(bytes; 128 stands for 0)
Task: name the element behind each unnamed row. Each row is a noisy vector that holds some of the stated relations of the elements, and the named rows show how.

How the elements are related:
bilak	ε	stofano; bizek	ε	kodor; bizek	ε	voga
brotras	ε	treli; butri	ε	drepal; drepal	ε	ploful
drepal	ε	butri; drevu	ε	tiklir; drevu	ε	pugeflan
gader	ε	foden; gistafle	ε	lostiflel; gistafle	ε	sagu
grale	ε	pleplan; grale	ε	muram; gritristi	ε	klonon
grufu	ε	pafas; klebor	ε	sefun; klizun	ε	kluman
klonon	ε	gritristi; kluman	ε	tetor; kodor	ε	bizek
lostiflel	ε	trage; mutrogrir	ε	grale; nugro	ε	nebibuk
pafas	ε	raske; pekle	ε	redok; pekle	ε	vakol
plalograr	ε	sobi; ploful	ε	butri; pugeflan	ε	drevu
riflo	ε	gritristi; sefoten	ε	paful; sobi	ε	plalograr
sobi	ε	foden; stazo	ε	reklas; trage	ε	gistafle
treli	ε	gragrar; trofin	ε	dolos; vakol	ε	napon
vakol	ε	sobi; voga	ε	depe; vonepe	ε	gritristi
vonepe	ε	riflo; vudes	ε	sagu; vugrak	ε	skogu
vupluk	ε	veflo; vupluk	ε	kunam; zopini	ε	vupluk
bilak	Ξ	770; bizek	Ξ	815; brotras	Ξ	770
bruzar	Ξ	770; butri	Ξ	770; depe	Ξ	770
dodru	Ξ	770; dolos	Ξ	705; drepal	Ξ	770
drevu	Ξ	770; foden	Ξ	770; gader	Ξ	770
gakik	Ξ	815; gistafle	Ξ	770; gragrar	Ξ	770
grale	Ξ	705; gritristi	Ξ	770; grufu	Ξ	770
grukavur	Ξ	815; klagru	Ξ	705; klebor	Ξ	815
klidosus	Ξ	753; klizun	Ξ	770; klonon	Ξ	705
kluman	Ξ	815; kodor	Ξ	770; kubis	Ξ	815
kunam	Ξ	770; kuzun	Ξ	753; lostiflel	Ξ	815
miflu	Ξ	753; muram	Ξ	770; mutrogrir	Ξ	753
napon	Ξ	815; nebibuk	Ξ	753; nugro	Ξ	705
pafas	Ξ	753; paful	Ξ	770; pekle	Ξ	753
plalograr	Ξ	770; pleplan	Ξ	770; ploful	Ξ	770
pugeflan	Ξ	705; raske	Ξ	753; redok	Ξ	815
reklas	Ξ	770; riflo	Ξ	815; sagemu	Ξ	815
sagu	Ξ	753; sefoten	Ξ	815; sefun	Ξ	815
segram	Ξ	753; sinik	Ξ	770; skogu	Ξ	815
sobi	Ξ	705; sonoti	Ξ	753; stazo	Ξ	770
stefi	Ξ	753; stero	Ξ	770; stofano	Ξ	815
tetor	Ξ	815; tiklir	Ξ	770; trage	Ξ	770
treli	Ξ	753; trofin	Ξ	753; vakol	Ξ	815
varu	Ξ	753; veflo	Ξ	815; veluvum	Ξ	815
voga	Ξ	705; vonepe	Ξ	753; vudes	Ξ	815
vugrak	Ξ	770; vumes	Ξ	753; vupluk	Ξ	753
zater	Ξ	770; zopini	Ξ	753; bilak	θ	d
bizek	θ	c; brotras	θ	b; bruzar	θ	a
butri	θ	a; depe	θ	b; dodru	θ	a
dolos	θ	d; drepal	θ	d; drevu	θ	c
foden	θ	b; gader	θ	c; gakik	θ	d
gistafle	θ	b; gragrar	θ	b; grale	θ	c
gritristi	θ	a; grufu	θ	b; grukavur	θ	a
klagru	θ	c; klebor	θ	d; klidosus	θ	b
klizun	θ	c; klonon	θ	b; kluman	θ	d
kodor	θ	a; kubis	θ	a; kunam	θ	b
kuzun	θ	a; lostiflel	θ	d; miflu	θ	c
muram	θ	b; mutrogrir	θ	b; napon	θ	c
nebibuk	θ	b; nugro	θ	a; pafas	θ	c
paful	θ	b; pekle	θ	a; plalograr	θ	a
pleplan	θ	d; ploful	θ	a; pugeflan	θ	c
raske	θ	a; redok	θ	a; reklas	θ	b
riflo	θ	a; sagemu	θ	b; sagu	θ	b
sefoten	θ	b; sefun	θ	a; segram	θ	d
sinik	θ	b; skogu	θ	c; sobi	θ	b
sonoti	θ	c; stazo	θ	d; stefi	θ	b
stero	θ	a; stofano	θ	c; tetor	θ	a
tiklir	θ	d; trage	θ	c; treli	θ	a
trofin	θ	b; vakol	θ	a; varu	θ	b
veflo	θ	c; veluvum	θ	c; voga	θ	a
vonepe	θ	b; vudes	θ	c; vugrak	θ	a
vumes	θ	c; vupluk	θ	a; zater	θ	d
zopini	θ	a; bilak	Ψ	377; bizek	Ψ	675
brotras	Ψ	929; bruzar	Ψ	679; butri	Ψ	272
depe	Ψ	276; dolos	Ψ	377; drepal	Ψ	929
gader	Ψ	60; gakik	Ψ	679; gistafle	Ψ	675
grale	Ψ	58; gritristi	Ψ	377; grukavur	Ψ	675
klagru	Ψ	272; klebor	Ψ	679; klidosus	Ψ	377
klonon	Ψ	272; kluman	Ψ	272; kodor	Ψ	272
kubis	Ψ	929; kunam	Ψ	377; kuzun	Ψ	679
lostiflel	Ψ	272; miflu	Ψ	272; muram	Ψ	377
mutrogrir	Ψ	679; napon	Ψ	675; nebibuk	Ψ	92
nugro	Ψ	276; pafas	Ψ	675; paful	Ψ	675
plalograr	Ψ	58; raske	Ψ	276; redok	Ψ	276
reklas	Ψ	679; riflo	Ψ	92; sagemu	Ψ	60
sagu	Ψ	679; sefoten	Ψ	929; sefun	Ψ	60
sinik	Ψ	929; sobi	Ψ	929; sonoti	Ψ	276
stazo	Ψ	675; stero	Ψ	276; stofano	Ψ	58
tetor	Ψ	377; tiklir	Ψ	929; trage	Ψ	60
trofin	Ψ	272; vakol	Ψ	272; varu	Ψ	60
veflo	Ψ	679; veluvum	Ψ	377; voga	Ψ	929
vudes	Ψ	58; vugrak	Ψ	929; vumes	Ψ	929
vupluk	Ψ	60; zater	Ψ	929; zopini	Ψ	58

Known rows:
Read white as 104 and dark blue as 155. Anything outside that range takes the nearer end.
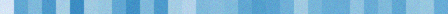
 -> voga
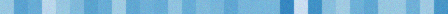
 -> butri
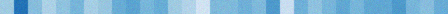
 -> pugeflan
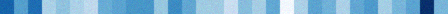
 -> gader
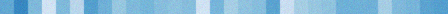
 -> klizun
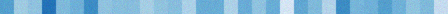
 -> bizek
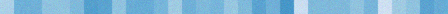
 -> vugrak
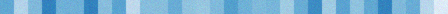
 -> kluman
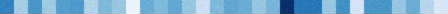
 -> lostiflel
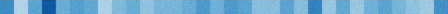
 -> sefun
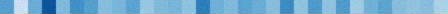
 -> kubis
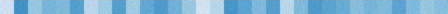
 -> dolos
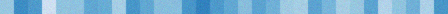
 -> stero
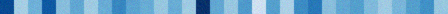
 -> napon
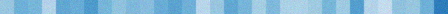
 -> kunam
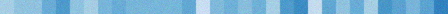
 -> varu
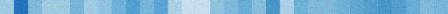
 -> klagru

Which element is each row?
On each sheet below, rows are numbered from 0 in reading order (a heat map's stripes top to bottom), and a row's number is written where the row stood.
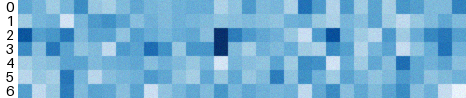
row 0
nebibuk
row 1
sinik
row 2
redok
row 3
plalograr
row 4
trofin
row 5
zopini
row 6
gakik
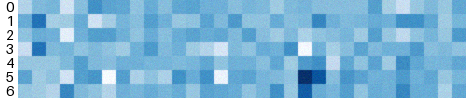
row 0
paful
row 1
sonoti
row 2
gragrar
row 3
grale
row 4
stefi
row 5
sagu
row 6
kuzun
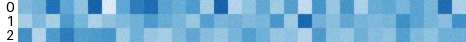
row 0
sobi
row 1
treli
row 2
sagemu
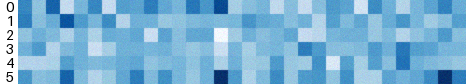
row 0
foden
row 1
riflo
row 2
bilak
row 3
miflu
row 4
mutrogrir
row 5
pekle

